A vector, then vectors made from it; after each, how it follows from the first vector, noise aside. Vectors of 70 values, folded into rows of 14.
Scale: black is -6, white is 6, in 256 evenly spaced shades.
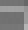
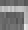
scaled up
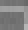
copied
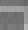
copied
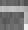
scaled up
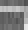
scaled up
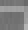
copied
